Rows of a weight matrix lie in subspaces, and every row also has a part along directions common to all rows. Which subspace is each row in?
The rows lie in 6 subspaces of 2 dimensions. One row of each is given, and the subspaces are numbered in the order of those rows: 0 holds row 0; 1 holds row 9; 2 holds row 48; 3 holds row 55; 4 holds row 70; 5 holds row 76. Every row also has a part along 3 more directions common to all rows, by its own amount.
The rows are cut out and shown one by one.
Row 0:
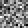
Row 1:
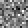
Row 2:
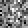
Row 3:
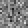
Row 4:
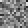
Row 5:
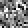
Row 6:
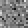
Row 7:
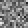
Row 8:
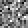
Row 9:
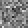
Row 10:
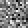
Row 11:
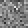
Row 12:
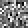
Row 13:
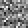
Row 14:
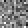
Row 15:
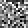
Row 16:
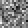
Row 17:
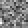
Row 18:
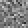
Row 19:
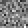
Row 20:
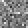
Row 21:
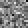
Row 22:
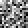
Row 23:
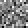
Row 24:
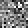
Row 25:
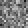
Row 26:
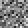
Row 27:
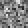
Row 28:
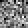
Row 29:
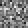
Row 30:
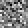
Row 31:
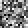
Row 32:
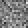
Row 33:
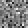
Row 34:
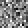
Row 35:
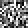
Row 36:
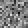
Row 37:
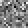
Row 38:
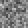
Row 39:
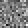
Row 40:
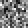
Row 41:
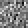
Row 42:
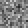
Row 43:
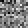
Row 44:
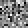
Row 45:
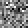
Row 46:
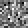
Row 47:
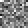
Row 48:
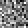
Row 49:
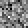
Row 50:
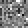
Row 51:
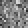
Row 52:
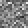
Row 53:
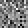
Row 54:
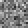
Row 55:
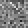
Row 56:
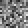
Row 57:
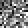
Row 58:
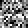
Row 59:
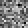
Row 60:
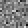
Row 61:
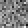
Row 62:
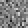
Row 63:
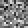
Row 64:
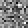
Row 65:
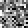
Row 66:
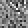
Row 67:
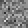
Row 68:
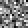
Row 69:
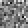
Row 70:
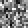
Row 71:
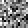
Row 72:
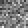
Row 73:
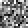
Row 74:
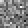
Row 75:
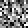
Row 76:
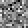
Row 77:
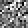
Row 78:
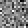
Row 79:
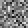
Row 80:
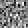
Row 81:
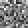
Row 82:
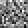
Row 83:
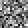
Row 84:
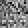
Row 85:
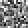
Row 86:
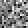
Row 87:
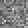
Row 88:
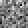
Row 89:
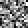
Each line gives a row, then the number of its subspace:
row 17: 1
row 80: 5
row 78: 2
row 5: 4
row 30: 5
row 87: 4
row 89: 1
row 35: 5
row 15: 3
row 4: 1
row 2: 5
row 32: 3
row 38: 4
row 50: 5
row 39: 2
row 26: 0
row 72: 2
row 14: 2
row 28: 0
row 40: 4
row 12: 5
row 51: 4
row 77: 5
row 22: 2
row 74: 2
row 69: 0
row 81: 0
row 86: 2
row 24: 3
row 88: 2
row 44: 5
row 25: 4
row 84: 3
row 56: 2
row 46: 5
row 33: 3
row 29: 4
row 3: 5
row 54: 4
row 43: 1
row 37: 4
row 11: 3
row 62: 3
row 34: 3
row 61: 2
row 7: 1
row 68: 1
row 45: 1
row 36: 5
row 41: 5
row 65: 4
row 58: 0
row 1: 1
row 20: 3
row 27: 4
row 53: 3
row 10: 3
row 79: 0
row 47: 1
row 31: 0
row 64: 4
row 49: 5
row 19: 2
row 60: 2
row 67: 0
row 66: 3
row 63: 0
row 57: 2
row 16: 1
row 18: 0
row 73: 0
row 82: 2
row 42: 1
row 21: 1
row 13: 0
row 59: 4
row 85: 0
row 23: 2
